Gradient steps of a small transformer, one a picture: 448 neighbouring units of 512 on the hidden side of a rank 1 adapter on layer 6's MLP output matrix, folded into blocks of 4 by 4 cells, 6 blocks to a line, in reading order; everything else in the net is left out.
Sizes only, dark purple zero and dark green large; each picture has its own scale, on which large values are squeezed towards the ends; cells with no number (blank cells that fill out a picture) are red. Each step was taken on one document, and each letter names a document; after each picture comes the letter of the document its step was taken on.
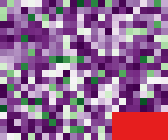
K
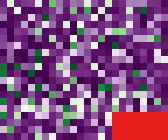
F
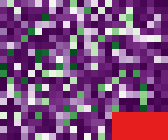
F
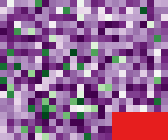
F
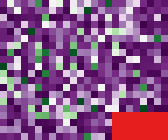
F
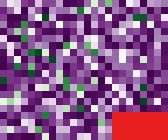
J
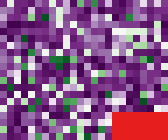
K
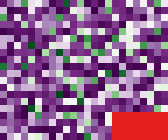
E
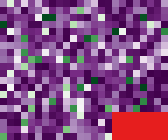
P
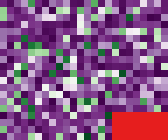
K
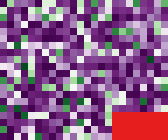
K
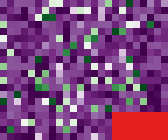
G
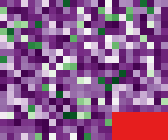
E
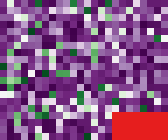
F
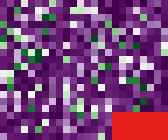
P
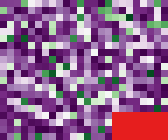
E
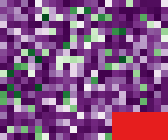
P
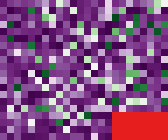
G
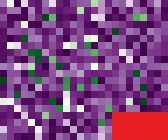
J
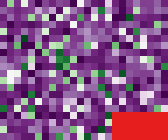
K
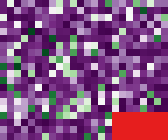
F
